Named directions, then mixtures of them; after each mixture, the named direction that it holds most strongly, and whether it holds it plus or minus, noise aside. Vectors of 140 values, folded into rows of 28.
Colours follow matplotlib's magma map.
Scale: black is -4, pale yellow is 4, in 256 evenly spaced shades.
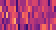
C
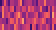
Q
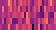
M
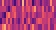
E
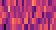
E, minus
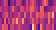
M, minus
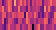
M, plus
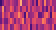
Q, plus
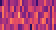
Q, plus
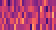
Q, plus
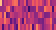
Q, minus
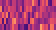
C, plus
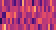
E, plus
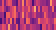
E, plus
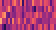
E, minus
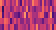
Q, minus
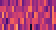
Q, plus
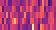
M, minus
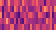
Q, minus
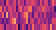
C, plus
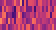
E, minus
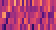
E, minus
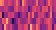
Q, minus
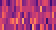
Q, plus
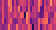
M, plus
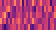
E, minus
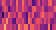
C, minus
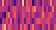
E, plus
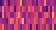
Q, plus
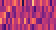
E, minus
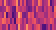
C, minus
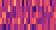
E, minus
